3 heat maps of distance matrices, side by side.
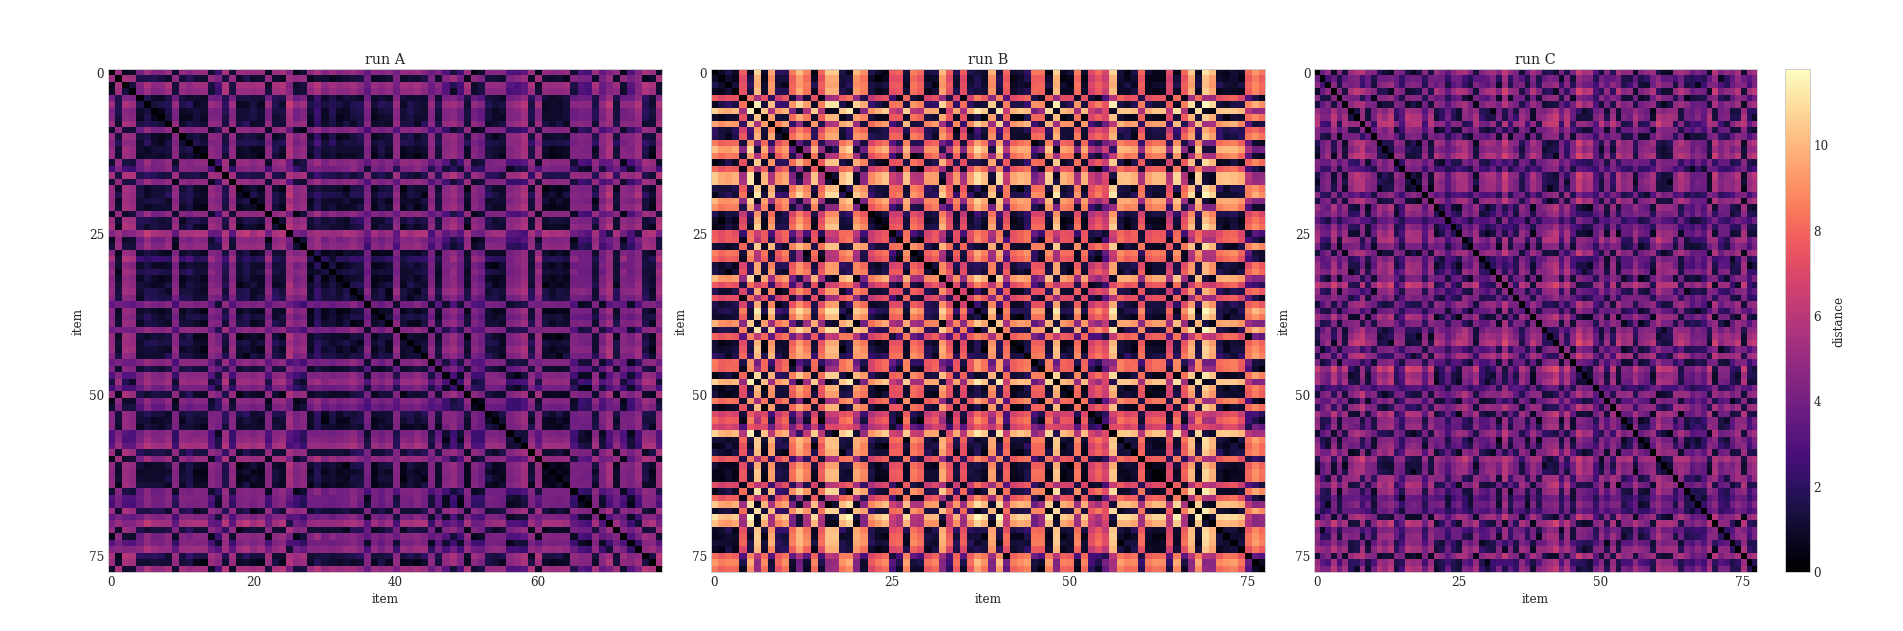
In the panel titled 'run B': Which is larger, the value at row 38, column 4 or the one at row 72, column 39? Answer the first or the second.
the second
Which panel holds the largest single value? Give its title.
run B
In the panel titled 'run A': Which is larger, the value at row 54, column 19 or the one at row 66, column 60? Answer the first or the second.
the second
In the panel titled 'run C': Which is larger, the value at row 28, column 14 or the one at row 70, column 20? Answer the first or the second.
the second
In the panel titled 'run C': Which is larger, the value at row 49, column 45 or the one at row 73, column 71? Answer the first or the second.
the second
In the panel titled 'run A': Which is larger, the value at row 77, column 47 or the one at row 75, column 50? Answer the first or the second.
the first
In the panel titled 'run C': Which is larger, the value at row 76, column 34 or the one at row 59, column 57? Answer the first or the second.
the second
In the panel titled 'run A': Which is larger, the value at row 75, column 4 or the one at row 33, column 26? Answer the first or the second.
the second
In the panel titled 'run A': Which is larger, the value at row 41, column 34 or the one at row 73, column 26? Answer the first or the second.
the second
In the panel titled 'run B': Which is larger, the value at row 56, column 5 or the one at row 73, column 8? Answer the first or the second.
the first
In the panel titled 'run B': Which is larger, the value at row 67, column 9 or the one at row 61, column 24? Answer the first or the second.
the first
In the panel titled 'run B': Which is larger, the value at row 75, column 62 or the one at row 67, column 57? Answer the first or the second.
the second
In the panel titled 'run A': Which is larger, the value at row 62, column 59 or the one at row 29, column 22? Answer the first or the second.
the second
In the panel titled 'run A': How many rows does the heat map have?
78
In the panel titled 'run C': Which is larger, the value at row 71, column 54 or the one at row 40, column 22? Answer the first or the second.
the second
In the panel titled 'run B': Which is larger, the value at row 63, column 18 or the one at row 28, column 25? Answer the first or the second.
the second
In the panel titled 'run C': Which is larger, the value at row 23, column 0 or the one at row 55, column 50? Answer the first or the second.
the second
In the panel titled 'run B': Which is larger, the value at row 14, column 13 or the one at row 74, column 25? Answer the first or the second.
the first
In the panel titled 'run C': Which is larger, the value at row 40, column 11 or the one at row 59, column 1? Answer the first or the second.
the second
